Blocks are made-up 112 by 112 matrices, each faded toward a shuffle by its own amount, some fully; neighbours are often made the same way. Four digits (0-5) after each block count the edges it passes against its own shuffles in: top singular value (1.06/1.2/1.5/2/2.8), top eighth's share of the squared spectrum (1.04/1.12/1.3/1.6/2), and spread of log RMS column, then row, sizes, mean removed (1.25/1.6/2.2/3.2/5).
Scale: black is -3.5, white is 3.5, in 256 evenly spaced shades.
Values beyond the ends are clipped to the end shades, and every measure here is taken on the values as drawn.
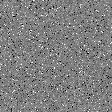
0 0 0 0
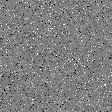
0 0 0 0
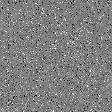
0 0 1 0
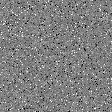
2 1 0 0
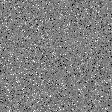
0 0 0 0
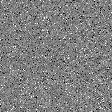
2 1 0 0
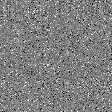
3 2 1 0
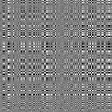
5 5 5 5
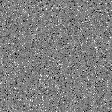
3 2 0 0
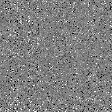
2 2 2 2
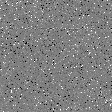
2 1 0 0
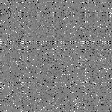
4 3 1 2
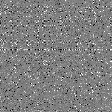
4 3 1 2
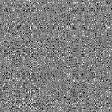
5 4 3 3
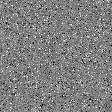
0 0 0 0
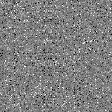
4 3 2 1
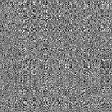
5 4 3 3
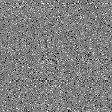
4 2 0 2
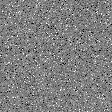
1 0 0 0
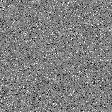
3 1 0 0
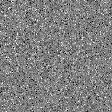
3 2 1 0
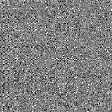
4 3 2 2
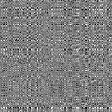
5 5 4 4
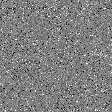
1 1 0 1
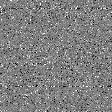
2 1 0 2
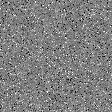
0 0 0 0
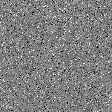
0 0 0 0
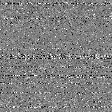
2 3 0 3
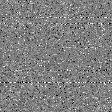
2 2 0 2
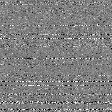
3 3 0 4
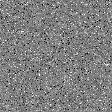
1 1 0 2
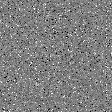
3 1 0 0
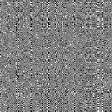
5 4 4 3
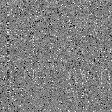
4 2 1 0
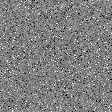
2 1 0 0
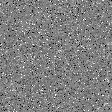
2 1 0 0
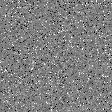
2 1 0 0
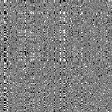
5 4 4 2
